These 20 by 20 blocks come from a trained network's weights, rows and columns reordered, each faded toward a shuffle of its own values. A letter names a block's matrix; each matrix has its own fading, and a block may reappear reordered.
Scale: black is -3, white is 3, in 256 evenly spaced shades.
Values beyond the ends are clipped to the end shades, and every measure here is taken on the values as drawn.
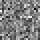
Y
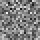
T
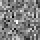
Y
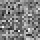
Y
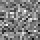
Y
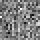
T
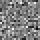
Y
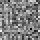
T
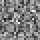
Y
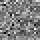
Y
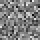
Y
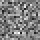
Y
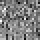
T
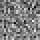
Y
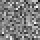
T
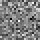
Y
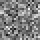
Y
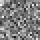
Y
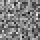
T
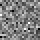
Y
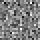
T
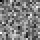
T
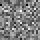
Y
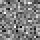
Y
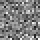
Y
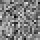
T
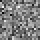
T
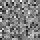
T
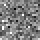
T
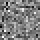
T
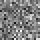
Y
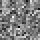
Y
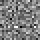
Y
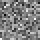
T
